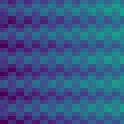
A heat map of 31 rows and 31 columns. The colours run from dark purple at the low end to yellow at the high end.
Average level on the scale: 30%. Ninth with the highest average: top right. Stripes: horizontal, repeating 5 times. Slope: up to the right. Odd rows or columns: none.
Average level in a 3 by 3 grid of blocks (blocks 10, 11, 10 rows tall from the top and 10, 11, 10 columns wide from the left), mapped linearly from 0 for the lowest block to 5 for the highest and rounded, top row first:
1 3 5 / 0 2 4 / 0 2 4
